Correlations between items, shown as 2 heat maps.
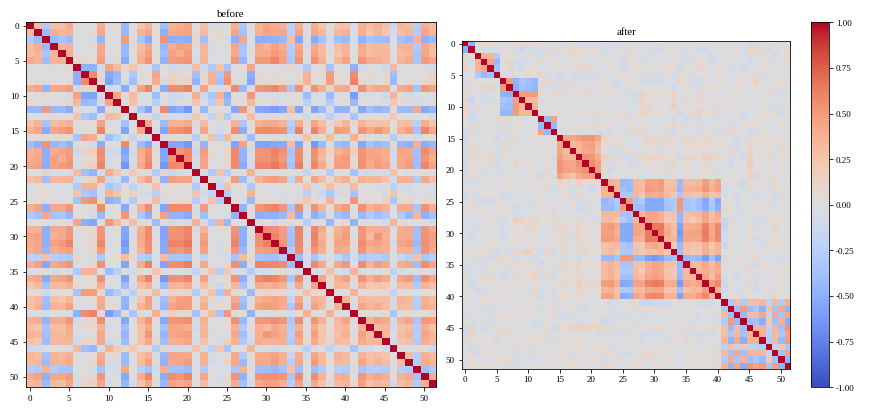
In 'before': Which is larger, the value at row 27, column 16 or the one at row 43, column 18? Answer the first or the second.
the second
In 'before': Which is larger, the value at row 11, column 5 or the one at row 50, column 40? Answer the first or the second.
the second
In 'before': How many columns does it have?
52
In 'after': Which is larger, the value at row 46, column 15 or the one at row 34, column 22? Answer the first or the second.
the first
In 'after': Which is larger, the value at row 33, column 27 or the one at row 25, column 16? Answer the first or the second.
the first
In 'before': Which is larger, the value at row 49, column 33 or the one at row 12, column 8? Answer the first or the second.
the first
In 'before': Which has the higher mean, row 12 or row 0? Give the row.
0
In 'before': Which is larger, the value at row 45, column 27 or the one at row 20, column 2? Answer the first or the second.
the first
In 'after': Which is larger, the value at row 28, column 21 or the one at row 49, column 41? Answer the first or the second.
the second
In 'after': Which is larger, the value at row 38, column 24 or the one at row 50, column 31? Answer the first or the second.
the first
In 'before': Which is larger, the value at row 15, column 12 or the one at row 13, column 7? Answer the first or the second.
the second
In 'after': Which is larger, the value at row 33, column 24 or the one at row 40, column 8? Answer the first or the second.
the first
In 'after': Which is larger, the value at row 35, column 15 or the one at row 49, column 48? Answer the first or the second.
the first
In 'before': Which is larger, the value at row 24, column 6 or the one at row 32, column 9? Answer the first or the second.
the second
